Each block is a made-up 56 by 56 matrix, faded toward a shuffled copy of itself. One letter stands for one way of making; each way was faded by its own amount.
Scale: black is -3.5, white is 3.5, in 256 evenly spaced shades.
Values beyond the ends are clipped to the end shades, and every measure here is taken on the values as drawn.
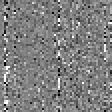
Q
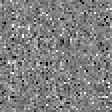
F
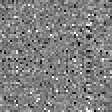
F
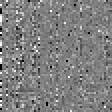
Q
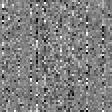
Q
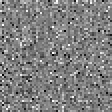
F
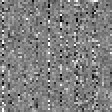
Q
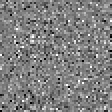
F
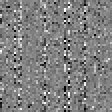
Q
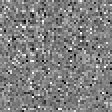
F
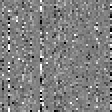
Q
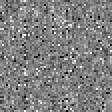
F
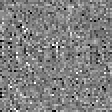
F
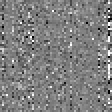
Q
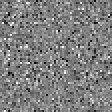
F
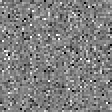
F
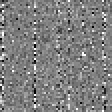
Q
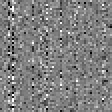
Q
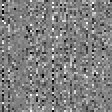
Q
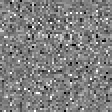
F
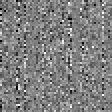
Q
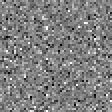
F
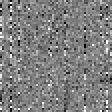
Q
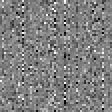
Q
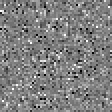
F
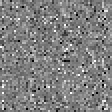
F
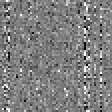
Q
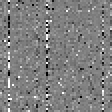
Q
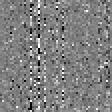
Q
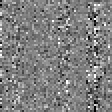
Q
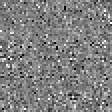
F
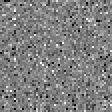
F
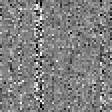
Q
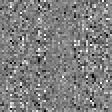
Q
